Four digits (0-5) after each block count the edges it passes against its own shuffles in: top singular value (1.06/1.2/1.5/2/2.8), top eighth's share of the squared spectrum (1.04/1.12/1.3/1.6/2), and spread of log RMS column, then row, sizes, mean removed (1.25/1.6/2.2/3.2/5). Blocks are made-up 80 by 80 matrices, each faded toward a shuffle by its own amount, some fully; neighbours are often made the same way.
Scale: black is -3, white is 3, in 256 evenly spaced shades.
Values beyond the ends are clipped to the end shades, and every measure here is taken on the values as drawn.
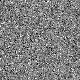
0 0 0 0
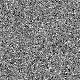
0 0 0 0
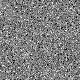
0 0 0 0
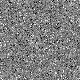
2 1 0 0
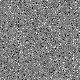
1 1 1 0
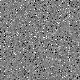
1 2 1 1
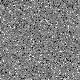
1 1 0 0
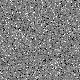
2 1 0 0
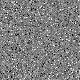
2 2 0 0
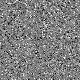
2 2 0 1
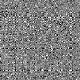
4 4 2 3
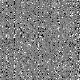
3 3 2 0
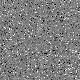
0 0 0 0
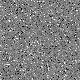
0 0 0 0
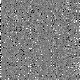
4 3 2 1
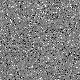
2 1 0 0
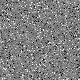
0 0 0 0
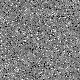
0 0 0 0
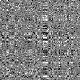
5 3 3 2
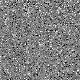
3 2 1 1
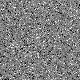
1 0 0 0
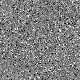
0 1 0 0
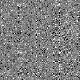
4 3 2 1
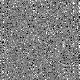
3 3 2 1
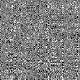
4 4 3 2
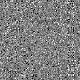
3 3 2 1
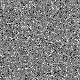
2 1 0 0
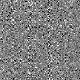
3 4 3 1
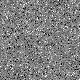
2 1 0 0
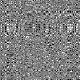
4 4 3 3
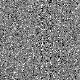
1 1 2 0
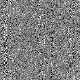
1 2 3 0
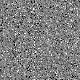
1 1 2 0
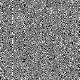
2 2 3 0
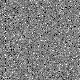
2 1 1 0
